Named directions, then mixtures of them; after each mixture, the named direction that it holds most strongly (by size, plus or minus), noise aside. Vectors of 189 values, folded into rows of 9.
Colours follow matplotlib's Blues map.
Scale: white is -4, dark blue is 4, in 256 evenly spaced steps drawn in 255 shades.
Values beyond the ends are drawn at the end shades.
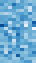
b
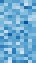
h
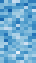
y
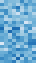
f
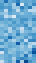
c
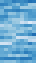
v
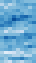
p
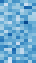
h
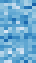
h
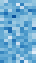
c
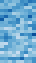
y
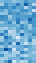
h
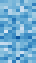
f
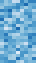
y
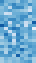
b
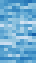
v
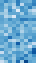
c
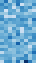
c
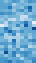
b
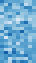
h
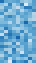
h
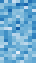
y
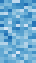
y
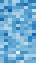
y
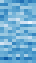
v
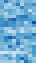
p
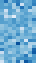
c
